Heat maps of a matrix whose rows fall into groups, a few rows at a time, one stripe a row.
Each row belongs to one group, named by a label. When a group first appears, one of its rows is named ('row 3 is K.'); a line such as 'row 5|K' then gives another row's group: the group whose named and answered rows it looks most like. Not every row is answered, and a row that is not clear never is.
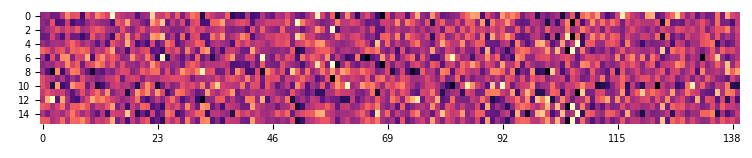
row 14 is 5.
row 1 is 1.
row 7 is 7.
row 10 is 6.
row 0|7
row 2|7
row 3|1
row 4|5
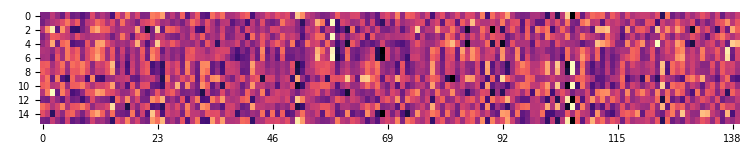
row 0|1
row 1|7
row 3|7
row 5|7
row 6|7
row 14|7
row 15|1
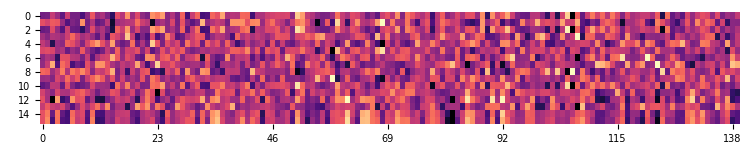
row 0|1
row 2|1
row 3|5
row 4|7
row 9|7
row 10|1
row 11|6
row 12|6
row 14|6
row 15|6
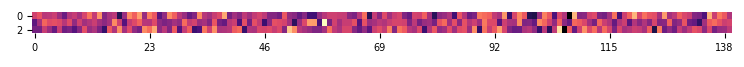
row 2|1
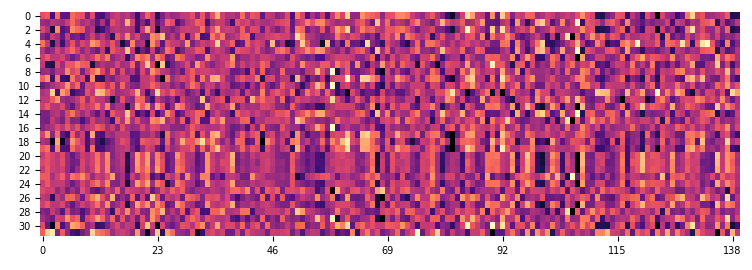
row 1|5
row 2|6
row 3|1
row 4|7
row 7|6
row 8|7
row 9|6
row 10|7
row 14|5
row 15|1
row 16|7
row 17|6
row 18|6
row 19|6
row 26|7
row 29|7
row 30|6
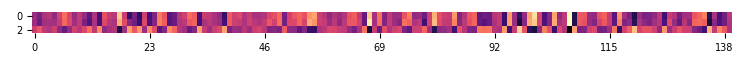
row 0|5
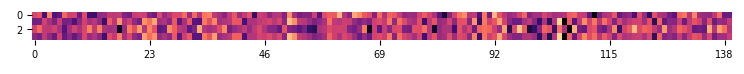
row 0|6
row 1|1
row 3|1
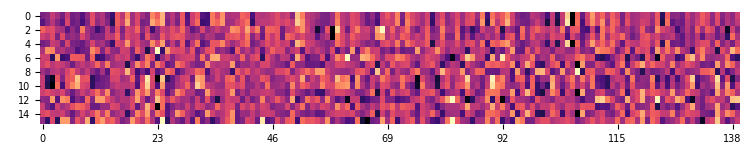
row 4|1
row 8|5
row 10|6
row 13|6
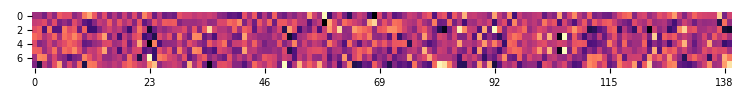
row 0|7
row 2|6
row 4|6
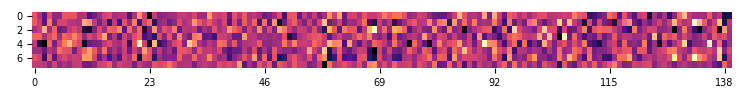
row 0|6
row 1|7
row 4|6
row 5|7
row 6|7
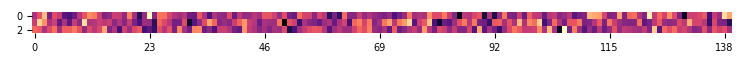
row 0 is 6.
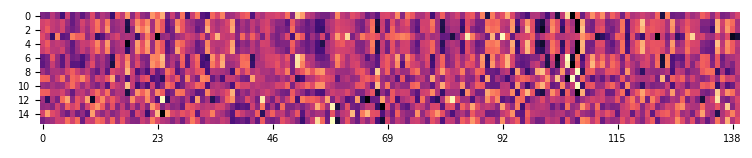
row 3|6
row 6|1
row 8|5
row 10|5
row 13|7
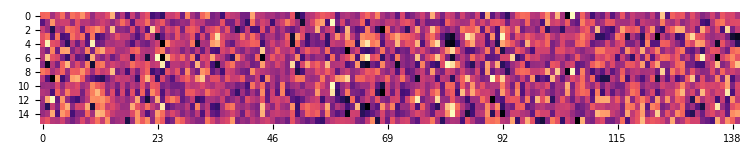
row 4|6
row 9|6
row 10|7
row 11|7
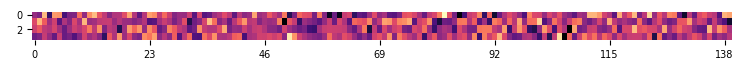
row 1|6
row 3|1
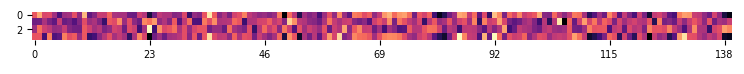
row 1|1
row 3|6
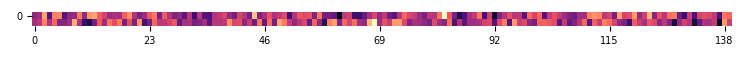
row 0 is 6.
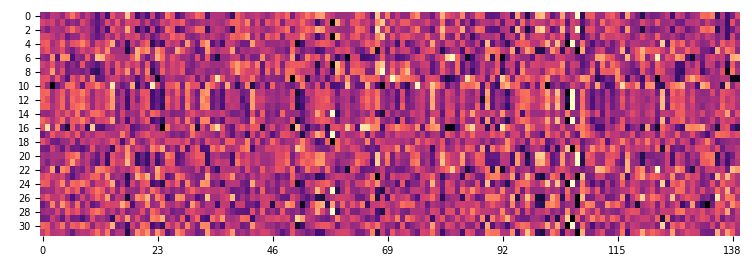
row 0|5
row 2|5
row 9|6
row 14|7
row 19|1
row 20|5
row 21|5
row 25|7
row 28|7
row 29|1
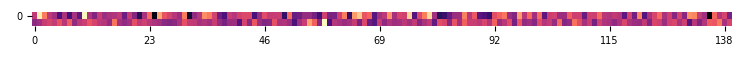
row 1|7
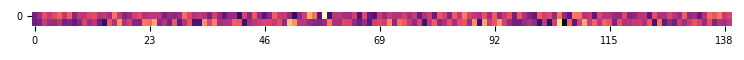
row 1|1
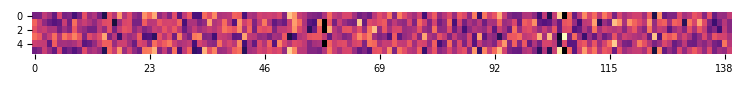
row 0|1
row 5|1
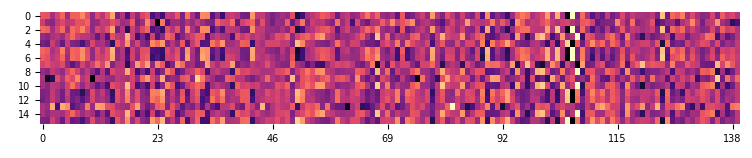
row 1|6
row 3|5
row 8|5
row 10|5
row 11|1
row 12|1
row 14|5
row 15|1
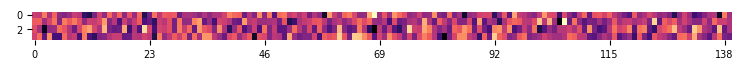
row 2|7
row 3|6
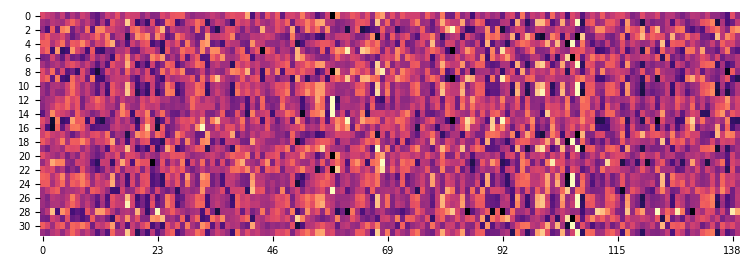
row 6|1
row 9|6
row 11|5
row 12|7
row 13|7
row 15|6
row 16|6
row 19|5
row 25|7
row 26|5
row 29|1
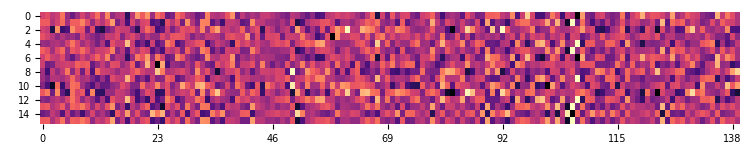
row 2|6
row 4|5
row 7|6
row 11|6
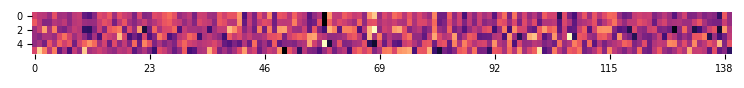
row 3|5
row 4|7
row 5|6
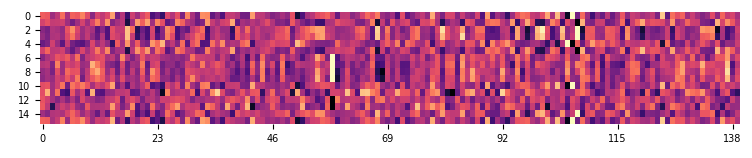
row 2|5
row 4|1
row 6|7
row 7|7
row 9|7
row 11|6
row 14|5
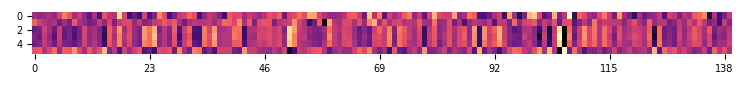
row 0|5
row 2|1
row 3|1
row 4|1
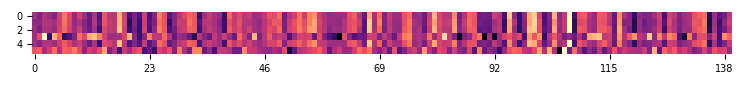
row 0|5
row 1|5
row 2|5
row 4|5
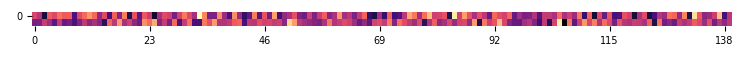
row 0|7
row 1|1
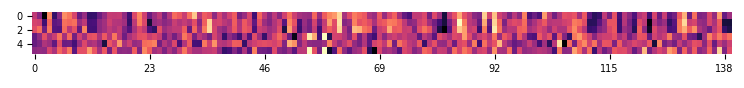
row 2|6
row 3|7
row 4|1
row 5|7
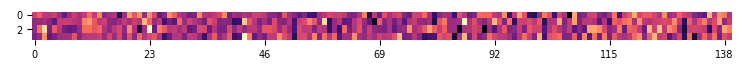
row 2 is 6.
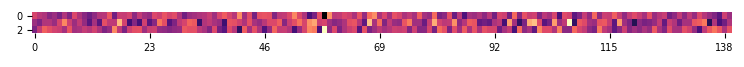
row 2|7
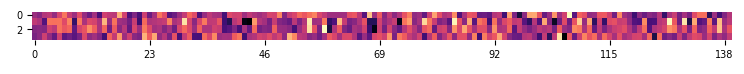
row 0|5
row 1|7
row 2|7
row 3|1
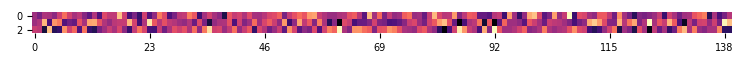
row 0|5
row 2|6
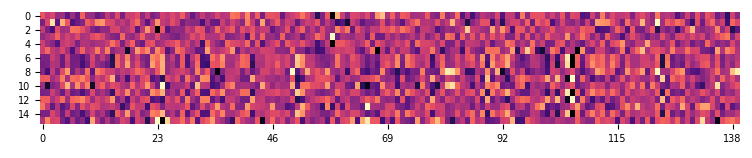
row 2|6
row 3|7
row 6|1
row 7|1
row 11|1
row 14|1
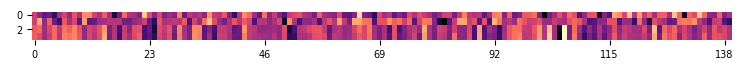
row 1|6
